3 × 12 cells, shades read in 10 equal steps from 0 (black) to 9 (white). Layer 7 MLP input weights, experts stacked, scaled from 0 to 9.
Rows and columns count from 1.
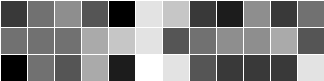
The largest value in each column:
4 4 5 6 7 9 8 4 5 5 6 8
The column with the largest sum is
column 6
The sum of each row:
43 59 48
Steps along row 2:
same same up up up down up up same up down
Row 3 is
0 4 3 6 1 9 8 3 2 2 2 8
